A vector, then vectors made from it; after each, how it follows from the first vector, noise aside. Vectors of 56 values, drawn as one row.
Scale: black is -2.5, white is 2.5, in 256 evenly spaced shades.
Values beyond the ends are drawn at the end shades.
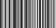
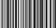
reversed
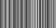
shrunk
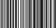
reversed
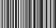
reversed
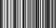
sign-scrambled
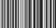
reversed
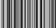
sign-scrambled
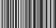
reversed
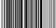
sign-scrambled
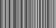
shrunk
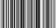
sign-scrambled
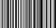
reversed
